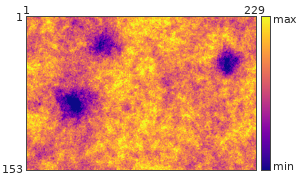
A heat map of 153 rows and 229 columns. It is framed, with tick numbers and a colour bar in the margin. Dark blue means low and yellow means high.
Histogram: skewed, a long tail of low values. Average level on the scale: 70%. Dips: three. Mirror symmetry: none. Ninth with the lowest average: middle left.
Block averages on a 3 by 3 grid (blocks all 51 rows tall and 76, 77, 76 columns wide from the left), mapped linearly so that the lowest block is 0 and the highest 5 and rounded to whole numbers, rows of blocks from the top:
2 4 2 / 0 4 3 / 2 5 3
